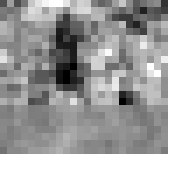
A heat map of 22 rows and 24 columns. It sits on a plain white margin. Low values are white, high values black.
There is no overall slope. The bottom part is calmer, past a seam about 70% of the way down. The field is mottled with small blotches. The halves do not mirror each other.
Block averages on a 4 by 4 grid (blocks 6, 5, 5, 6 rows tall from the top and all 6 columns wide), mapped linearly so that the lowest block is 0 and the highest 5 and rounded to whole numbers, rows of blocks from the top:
1 2 2 3 / 2 5 1 0 / 2 3 1 1 / 2 1 2 2
